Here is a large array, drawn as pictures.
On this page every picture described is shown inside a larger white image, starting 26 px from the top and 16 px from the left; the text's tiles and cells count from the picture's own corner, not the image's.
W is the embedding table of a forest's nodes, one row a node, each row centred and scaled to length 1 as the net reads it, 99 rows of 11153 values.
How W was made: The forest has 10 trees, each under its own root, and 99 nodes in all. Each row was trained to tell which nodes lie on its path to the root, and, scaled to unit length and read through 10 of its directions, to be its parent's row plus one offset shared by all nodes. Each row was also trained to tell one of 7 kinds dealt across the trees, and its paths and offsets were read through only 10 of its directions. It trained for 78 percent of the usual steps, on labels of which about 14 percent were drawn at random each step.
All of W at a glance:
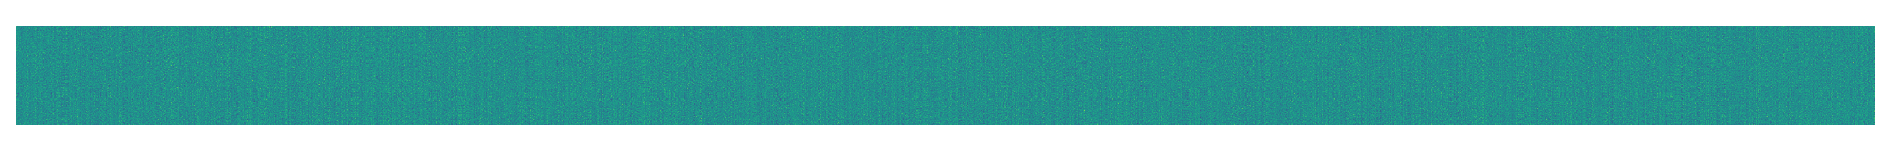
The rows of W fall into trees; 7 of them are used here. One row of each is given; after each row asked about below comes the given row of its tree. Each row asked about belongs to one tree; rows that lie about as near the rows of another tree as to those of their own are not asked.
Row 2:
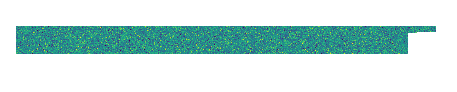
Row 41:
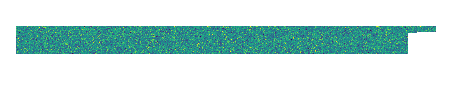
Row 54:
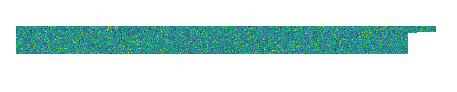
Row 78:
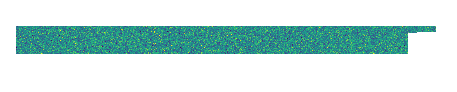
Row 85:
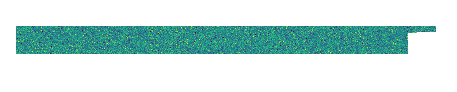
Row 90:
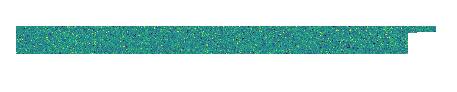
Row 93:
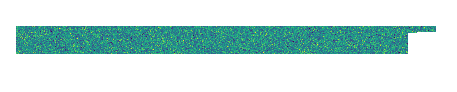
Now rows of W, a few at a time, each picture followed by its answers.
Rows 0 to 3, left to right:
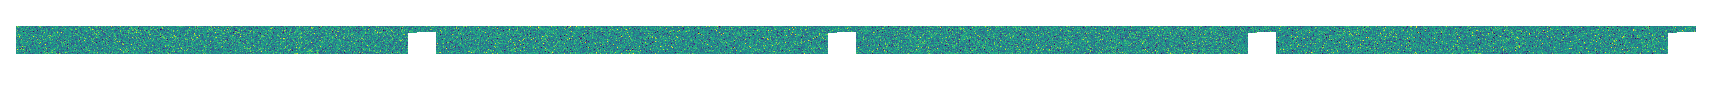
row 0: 93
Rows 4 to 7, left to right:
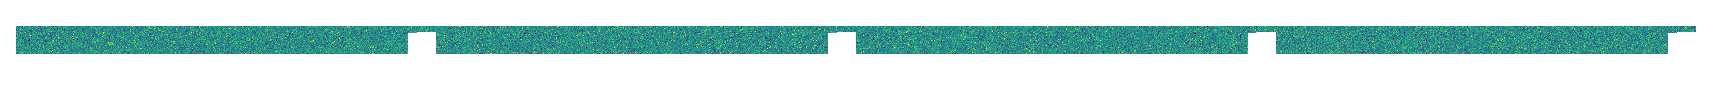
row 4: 54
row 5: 93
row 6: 85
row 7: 2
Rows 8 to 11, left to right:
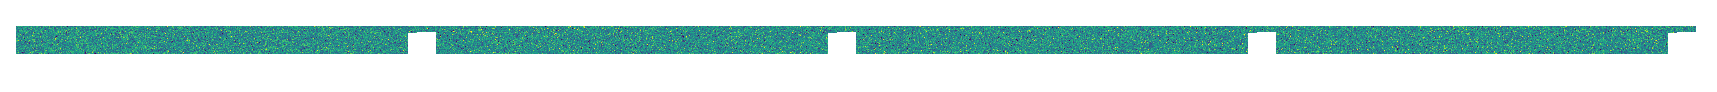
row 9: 78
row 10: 93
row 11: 41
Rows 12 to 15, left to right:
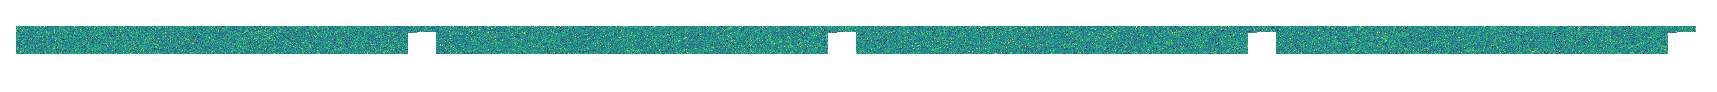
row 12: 2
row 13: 78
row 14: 85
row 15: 78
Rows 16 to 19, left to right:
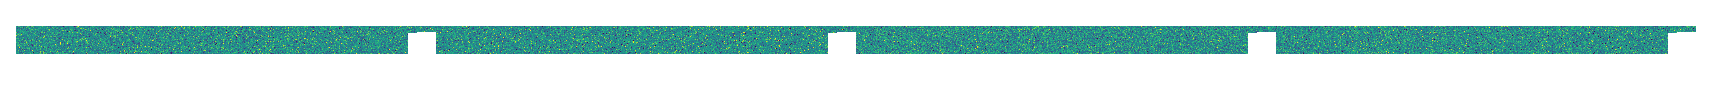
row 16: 41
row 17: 54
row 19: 2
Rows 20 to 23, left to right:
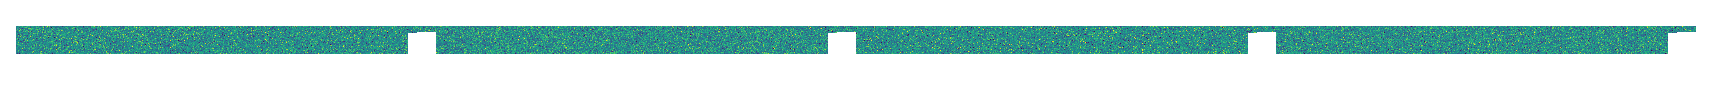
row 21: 2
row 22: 85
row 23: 90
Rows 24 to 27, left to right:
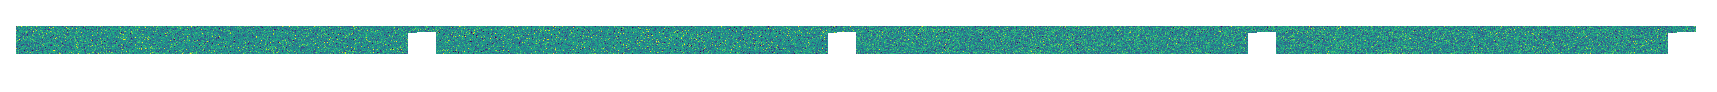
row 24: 2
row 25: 93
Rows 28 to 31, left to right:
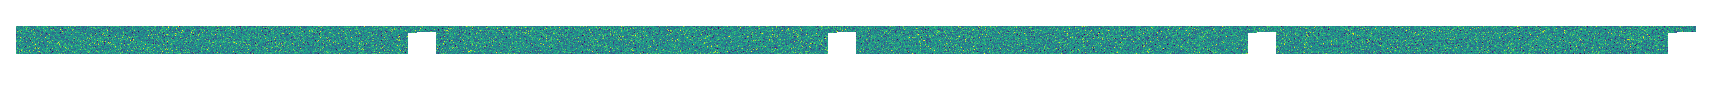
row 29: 90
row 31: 41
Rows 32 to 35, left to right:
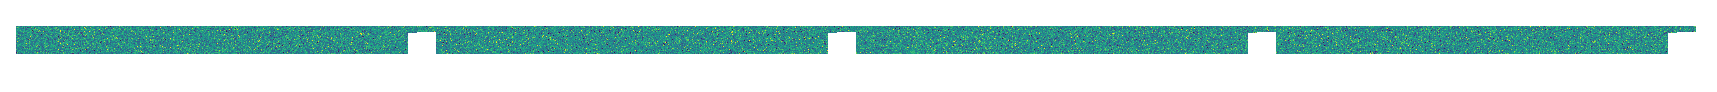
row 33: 78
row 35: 54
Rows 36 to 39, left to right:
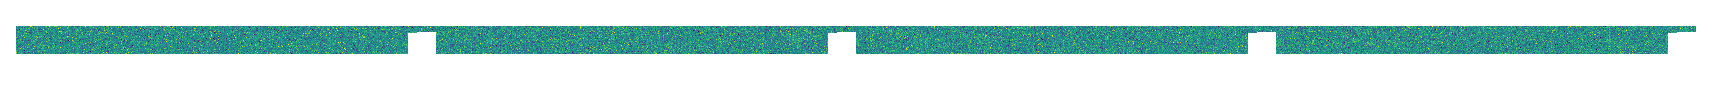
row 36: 85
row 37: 41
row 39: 54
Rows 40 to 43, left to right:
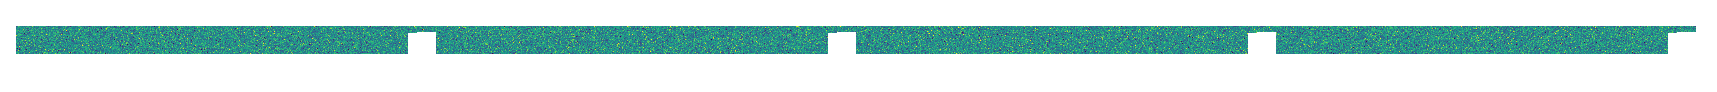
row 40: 93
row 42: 2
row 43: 41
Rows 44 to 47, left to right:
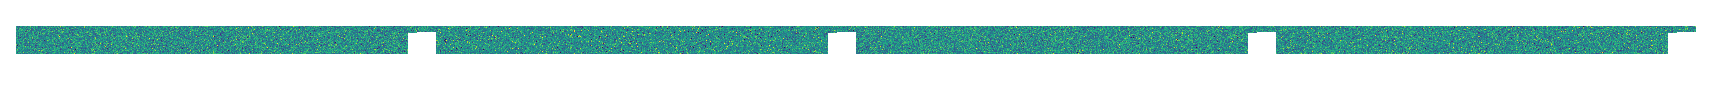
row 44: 85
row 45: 54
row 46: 90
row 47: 85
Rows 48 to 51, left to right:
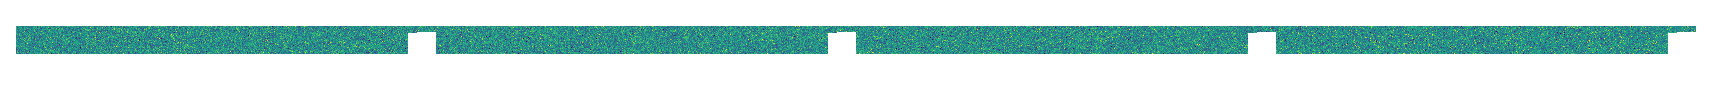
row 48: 41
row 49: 90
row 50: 85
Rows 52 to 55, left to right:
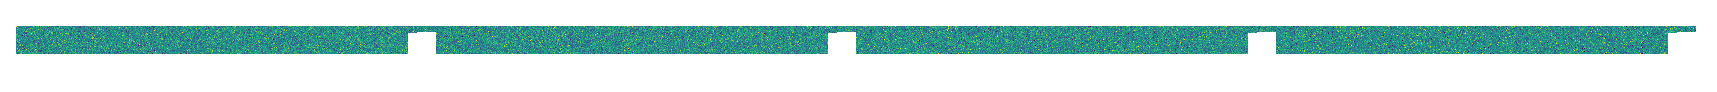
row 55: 93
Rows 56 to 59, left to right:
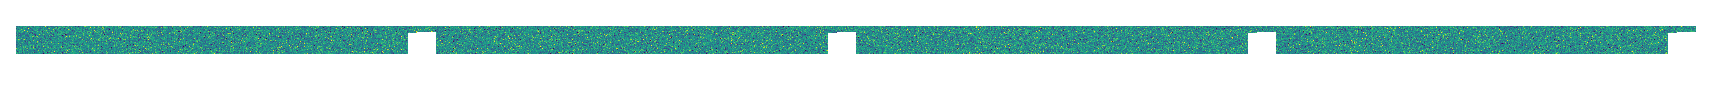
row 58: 93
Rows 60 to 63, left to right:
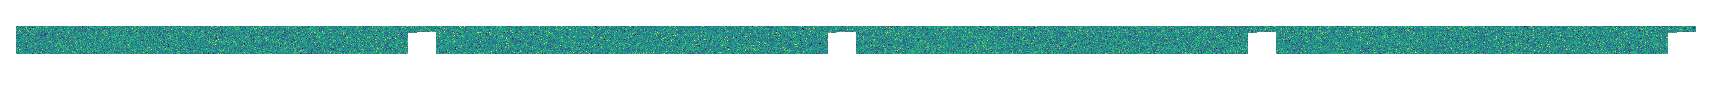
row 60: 78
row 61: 93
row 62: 2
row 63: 85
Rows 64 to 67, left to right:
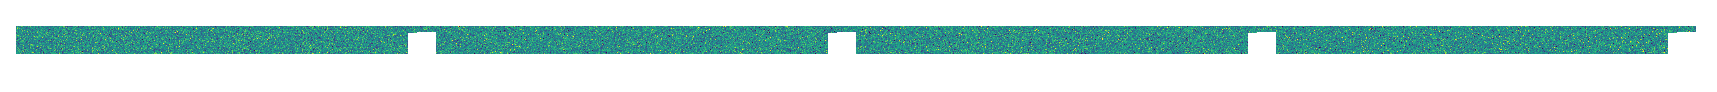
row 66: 2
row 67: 93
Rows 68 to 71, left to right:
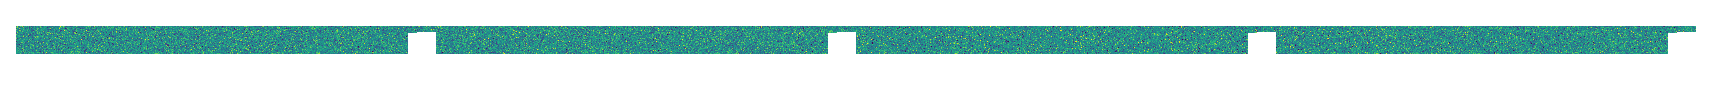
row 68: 2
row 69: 93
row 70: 93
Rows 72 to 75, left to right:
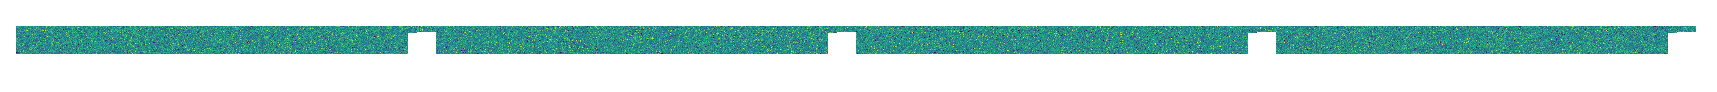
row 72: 90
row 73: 90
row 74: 90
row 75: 2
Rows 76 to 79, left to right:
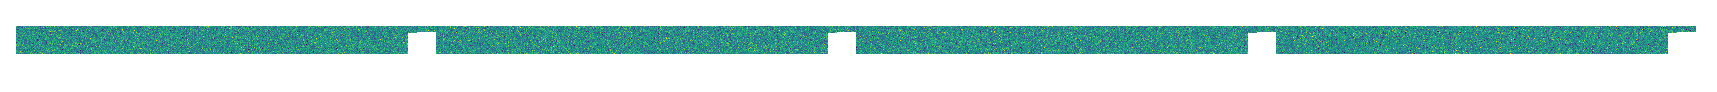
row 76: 54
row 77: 2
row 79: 93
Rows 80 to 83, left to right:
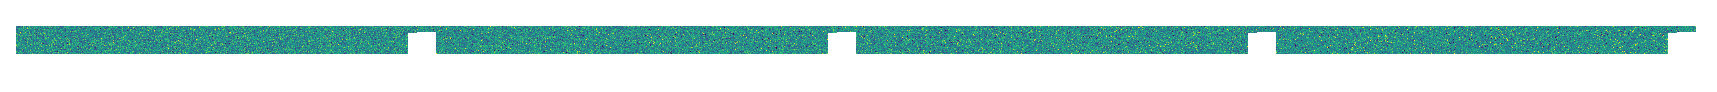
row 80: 54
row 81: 85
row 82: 41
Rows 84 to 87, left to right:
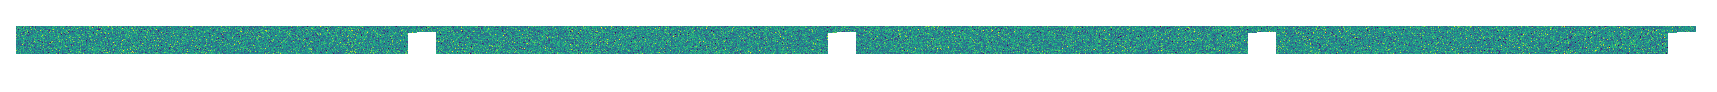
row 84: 2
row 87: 93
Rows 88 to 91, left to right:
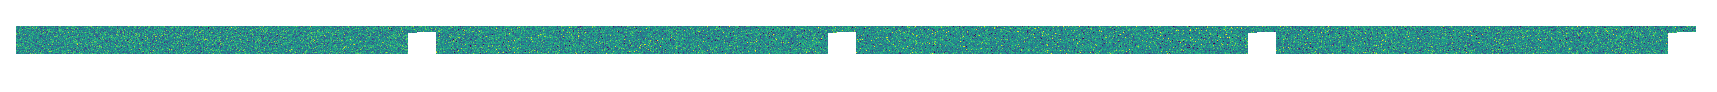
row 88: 78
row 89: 85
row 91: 2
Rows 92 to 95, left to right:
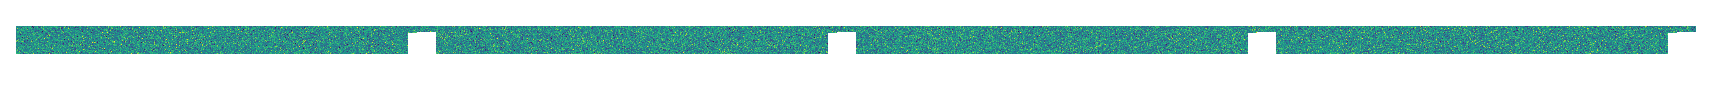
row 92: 85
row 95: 85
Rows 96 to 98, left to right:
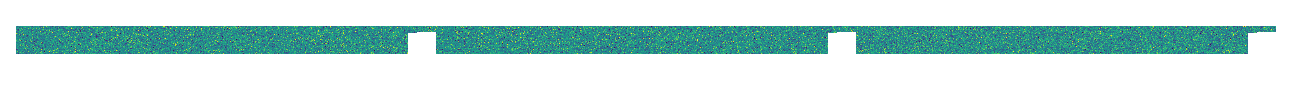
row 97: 85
